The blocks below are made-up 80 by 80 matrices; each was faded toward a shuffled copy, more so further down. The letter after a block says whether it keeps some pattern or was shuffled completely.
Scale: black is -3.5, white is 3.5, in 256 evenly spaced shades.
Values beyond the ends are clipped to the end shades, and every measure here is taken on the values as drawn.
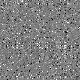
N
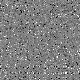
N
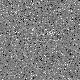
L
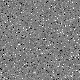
L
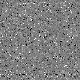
N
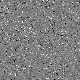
L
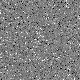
L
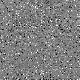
N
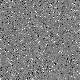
L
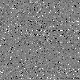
N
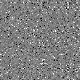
N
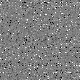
N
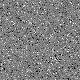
L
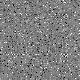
N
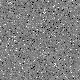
L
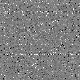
N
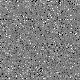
N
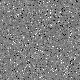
L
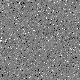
L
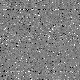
N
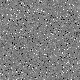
L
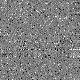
N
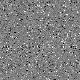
N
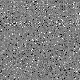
N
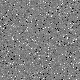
L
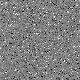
L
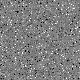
L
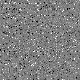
N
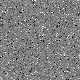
L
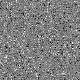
N
